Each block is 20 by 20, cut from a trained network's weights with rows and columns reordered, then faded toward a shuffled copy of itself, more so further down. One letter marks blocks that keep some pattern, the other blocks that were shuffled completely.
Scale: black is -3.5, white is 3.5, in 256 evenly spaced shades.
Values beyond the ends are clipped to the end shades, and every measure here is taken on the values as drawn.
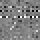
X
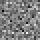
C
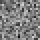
C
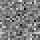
X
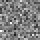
C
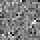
C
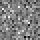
C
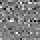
X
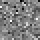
C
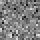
C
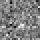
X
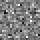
C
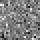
C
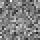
C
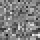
X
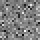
C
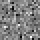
C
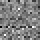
X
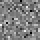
C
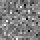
C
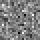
C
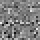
X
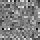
X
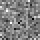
C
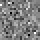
C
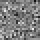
C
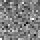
C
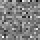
X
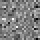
X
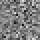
X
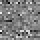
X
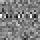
X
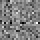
X
